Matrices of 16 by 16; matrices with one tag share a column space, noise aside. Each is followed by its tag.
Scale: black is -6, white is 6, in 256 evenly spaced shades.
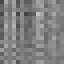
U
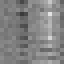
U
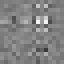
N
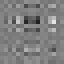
N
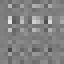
N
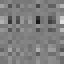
N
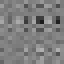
N
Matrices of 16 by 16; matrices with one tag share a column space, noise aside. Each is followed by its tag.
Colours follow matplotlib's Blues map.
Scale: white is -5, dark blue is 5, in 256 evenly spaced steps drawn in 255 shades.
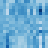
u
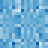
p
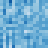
u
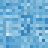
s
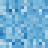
p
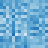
s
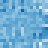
p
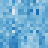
u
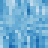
u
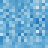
s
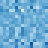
p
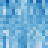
u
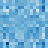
p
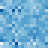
p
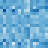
p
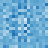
s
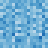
s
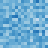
s
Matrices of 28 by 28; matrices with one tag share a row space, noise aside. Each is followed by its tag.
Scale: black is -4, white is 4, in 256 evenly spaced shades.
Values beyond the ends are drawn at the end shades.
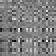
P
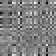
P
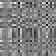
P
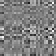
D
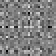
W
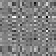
P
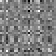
W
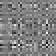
P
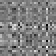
P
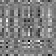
W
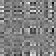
D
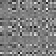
P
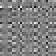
P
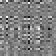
W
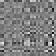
D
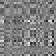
D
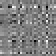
P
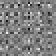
W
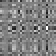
P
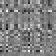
W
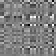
D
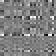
D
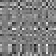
P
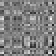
D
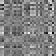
D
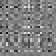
W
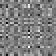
W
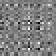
W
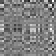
D
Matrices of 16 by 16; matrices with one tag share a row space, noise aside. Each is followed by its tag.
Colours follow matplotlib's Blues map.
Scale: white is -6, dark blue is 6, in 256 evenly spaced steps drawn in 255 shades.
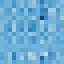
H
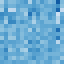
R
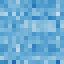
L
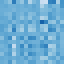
H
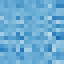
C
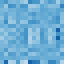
R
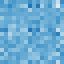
R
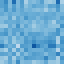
L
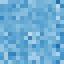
R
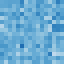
C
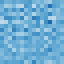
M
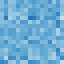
R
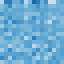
M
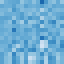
H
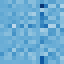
H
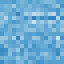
L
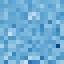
R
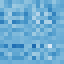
M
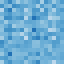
M
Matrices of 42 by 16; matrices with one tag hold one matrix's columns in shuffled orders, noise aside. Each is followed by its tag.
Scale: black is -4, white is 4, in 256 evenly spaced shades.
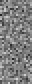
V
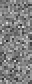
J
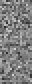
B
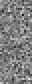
V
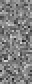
J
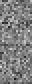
B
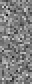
V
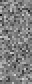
V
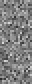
J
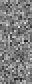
J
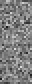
B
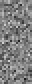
J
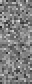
B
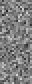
V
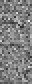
B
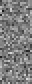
V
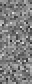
J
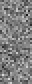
V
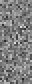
J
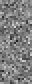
J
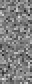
V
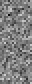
V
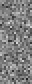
J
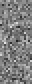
J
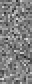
V
